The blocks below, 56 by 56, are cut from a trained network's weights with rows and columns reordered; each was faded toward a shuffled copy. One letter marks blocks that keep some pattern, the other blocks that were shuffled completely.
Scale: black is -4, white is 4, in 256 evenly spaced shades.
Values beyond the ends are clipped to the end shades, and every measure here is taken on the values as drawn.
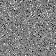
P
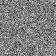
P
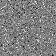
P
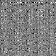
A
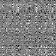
A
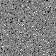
P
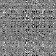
A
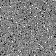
P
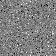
P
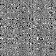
A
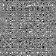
A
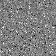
P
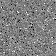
P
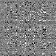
A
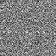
A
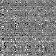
A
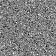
P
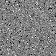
P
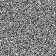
P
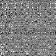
A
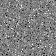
P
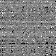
A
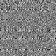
A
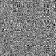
A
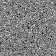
P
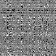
A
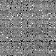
A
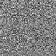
A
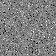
P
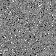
P
